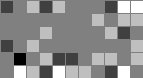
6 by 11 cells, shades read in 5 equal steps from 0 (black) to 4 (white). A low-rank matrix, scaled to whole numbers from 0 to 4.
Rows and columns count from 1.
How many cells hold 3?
16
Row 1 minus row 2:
-1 0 1 -1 1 0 0 -1 -1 1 1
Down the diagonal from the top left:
1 2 2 2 1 3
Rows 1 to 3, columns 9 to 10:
1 4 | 2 3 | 3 1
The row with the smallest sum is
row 5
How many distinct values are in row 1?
4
